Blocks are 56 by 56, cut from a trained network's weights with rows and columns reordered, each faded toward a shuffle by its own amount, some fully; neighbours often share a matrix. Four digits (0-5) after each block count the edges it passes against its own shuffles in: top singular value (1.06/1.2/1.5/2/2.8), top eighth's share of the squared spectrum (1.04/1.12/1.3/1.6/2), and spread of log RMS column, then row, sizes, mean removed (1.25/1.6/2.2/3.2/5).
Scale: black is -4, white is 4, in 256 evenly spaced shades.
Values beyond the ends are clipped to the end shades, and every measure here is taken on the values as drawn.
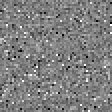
0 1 0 0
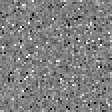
0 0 0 0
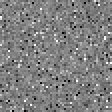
0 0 0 0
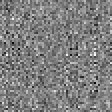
3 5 2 2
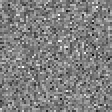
0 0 0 0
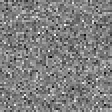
0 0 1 0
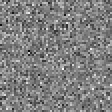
2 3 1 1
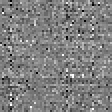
2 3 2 0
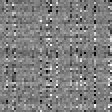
3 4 4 0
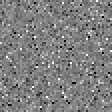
0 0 0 0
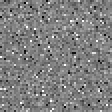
0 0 0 0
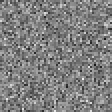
1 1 0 0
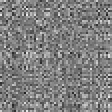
4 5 3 2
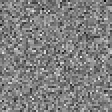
1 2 0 0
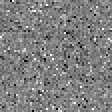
0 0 0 0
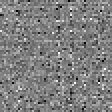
2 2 2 0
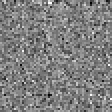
2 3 1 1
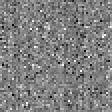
2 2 0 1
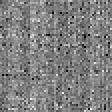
3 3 0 2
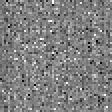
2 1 0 1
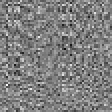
4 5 3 2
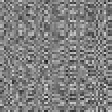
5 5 4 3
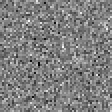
1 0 0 0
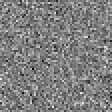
1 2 0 0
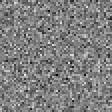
2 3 2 1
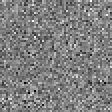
2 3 1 1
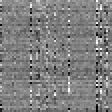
3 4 3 0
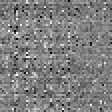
3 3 3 0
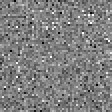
0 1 0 0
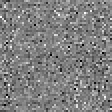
1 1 2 0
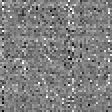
2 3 2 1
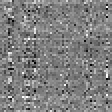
3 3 3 0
